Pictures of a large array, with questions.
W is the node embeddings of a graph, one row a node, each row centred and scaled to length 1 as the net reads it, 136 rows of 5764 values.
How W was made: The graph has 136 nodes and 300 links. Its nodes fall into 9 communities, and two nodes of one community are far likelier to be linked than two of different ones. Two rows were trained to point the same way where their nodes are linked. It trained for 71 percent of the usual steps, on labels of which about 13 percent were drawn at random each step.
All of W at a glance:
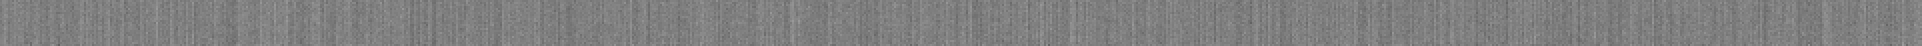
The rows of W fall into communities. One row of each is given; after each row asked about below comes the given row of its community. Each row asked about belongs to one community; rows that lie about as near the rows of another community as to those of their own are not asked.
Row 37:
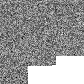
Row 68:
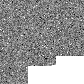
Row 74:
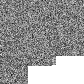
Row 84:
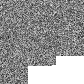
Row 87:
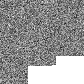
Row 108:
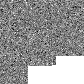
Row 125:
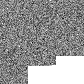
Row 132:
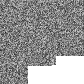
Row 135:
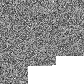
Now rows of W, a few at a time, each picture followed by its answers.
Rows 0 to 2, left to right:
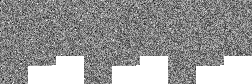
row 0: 135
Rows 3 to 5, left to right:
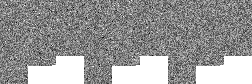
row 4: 84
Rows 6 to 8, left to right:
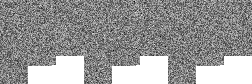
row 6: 87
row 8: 87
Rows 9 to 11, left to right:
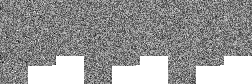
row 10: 87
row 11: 125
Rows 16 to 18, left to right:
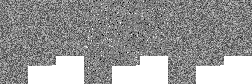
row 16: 125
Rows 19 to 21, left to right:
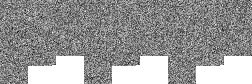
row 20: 125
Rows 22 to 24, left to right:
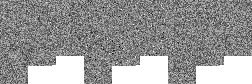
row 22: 84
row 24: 87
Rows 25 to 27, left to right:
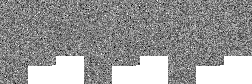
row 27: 125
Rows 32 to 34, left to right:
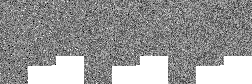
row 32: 68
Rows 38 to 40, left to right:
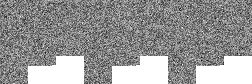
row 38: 108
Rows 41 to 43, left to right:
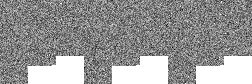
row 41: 68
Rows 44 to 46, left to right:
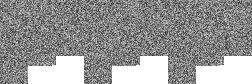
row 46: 87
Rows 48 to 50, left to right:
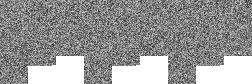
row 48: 37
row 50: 37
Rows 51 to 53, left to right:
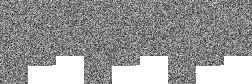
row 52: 84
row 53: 125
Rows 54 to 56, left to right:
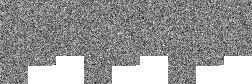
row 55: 135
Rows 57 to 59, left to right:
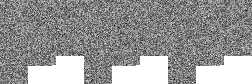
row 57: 132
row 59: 74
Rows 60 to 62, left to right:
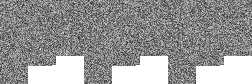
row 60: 84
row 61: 68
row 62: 132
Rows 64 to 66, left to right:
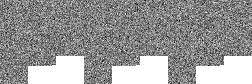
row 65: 125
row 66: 68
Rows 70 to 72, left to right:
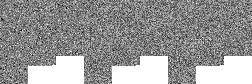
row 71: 68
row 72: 68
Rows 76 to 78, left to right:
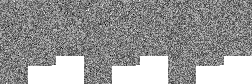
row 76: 132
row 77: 132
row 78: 84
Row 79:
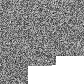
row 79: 37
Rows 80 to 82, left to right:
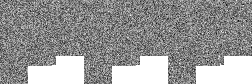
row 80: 68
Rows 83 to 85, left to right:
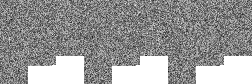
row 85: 132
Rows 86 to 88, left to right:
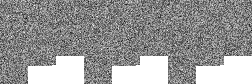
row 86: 135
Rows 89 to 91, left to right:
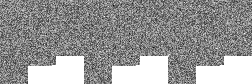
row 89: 37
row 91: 68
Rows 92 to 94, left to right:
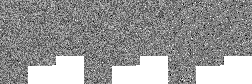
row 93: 135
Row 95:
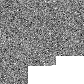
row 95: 87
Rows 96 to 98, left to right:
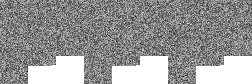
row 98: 108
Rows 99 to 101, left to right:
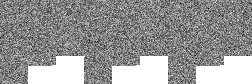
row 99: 108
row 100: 87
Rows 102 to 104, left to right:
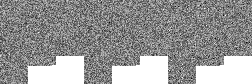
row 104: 74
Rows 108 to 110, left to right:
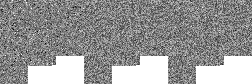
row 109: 37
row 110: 37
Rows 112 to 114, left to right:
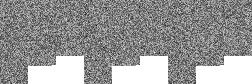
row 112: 84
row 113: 125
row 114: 132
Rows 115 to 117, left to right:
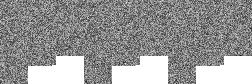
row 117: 37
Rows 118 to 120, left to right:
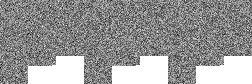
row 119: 132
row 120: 74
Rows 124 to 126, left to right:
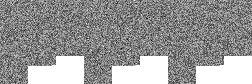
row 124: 74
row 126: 68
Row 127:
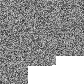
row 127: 108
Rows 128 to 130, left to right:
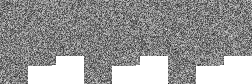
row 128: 87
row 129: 87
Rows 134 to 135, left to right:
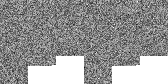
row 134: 132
